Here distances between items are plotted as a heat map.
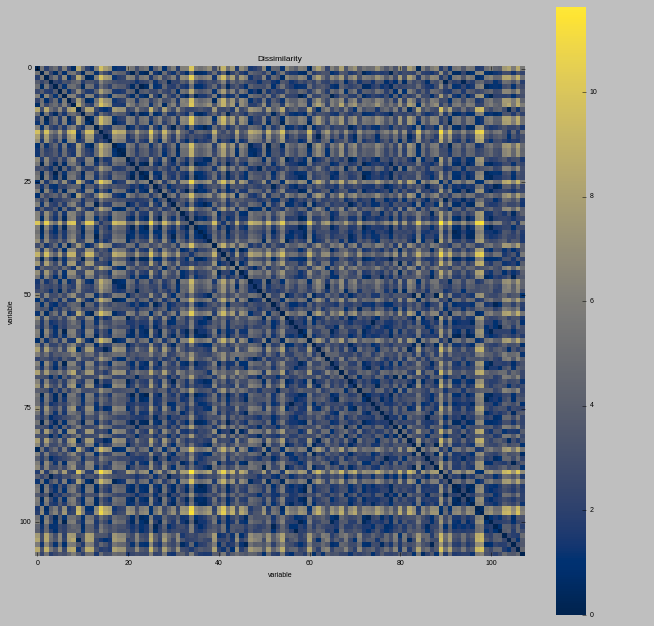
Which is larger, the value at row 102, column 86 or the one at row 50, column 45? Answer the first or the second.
the second
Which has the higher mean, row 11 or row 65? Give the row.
11
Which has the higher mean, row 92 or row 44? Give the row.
44
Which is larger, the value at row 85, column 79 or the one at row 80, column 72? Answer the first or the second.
the first
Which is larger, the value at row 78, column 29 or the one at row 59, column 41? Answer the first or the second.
the second
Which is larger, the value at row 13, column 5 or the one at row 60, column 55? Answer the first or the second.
the second
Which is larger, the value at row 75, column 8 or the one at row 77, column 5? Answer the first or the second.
the first
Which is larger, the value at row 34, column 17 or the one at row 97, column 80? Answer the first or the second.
the first
